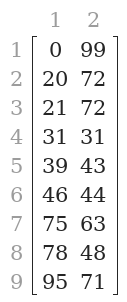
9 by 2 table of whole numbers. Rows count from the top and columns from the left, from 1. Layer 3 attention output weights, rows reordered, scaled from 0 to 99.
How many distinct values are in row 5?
2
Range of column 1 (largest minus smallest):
95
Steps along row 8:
down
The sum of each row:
99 92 93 62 82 90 138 126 166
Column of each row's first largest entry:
2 2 2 1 2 1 1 1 1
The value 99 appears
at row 1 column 2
